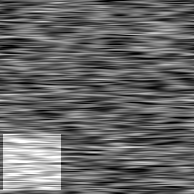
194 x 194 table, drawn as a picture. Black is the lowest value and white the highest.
Streaks run across, left to right. The ninth with the highest average is the bottom left. An odd patch, higher than its surroundings, sits in the bottom left. Neither half mirrors the other.
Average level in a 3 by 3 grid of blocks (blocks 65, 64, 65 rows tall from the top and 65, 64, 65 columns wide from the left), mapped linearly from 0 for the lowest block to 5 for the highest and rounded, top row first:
0 0 0 | 0 0 0 | 5 0 0
